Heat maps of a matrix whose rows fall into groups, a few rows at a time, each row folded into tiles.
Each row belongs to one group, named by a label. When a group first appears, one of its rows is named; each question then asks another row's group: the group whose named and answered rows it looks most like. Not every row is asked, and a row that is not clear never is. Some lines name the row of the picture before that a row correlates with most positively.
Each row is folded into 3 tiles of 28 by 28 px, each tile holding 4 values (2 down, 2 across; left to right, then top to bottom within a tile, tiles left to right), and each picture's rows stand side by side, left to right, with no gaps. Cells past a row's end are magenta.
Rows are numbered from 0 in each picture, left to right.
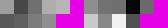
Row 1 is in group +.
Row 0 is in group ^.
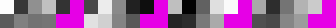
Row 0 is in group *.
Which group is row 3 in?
^
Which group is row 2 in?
^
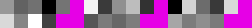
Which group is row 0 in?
+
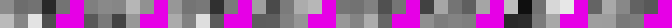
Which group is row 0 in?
+
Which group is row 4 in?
+
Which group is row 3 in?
^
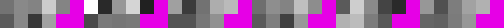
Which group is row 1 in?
*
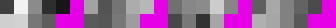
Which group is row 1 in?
^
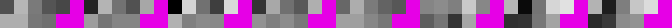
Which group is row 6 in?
^
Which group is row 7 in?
^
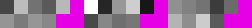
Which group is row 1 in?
*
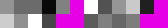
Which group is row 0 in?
+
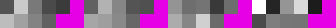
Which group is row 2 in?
+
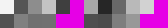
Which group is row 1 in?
^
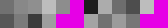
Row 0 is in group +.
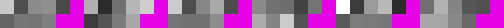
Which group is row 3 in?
+
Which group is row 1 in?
^
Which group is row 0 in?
*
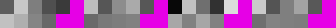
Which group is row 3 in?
*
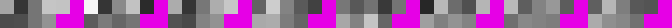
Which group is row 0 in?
^
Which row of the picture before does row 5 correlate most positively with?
2
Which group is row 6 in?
*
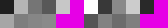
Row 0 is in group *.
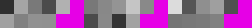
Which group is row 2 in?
*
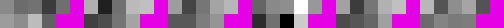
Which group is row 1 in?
^
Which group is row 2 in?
^
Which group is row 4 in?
^
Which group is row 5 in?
*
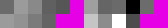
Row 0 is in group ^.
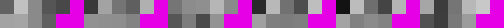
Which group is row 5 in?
^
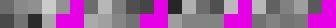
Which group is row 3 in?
*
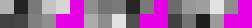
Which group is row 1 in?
+
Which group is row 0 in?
^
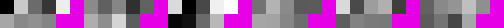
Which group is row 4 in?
*
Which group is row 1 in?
+
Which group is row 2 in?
^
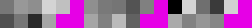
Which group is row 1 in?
+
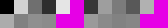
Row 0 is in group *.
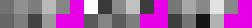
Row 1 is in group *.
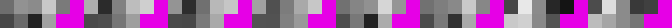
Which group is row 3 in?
^
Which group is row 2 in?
^
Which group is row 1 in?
^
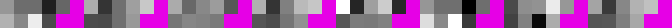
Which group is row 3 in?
^
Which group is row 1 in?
^
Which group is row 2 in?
*
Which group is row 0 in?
+
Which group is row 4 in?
*
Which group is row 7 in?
^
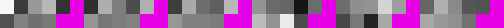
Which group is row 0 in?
*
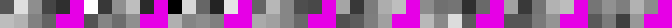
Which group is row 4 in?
^
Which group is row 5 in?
+
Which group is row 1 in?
*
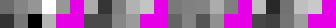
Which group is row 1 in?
^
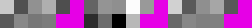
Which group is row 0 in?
*
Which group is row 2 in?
*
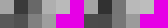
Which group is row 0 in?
^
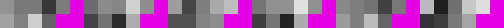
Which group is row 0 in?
+
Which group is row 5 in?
^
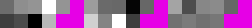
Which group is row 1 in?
+
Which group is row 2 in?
*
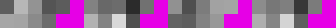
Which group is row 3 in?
+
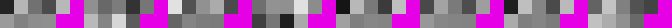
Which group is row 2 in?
*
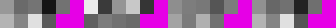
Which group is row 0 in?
+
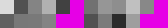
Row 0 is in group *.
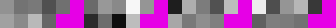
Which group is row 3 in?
*
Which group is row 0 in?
+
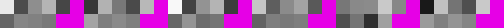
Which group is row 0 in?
*
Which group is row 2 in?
*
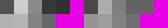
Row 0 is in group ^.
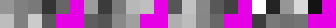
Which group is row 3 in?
*
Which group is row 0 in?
+
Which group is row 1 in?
^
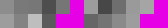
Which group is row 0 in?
+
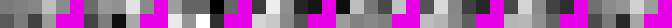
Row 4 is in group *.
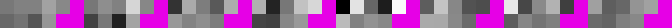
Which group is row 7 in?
^
